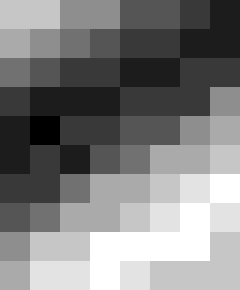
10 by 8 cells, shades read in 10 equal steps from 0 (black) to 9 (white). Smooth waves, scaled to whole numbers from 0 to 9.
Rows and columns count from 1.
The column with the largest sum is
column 8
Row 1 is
7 7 5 5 3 3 2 1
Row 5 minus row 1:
-6 -7 -3 -3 0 0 3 5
